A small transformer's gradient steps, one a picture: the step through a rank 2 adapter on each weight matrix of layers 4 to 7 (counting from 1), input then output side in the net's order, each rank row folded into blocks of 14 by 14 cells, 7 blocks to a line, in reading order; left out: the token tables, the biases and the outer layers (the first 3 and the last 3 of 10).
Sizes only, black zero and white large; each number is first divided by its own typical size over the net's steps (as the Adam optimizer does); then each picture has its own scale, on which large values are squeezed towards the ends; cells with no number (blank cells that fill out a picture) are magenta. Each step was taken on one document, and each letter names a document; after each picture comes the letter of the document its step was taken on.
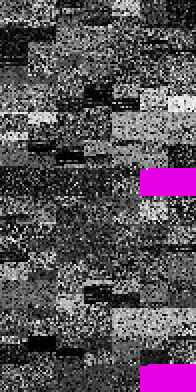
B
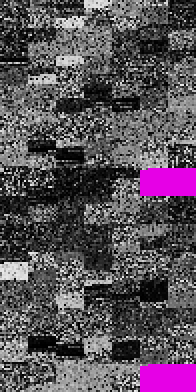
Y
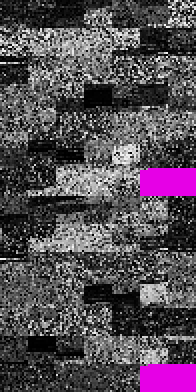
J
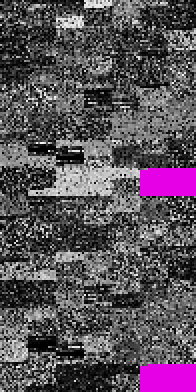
Y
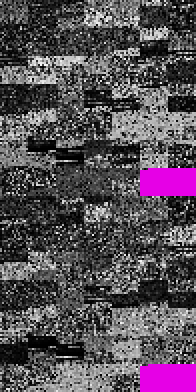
Y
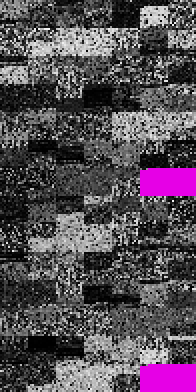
J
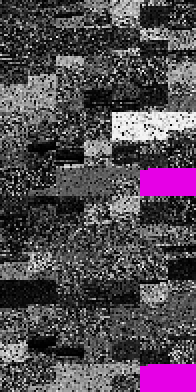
Y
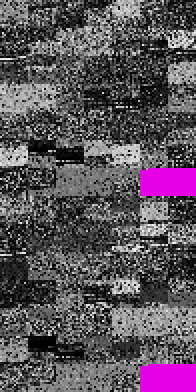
B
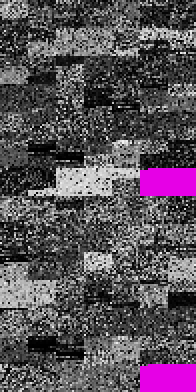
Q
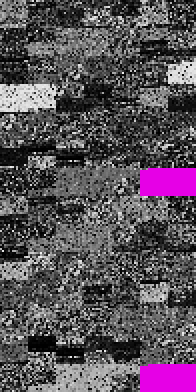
B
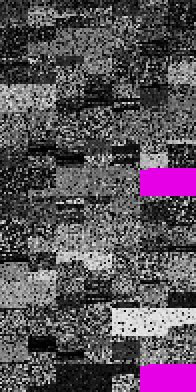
Q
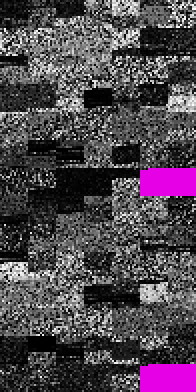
J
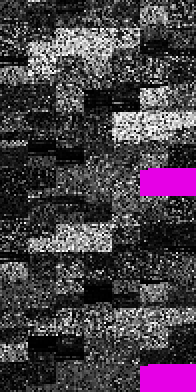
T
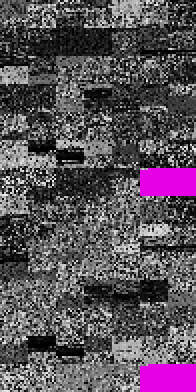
Y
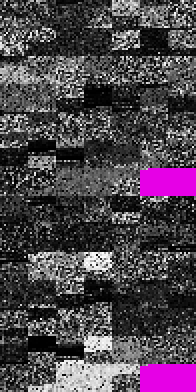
J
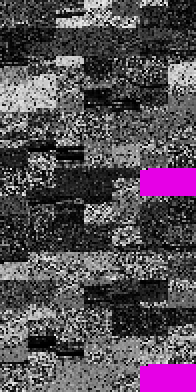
Y
